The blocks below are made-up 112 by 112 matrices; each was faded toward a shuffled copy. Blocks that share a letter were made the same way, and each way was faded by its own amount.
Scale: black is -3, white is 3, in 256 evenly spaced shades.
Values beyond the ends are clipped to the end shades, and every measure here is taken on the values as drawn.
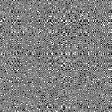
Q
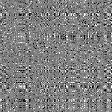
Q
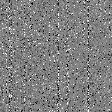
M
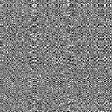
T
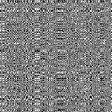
T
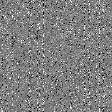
M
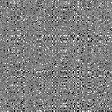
Q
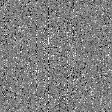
M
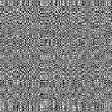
T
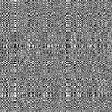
T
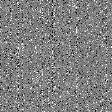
M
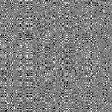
Q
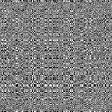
T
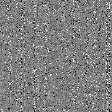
M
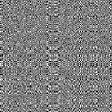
T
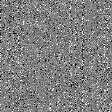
M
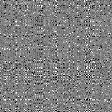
Q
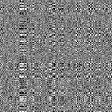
T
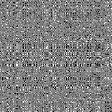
Q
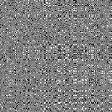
Q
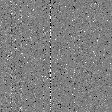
M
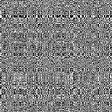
T
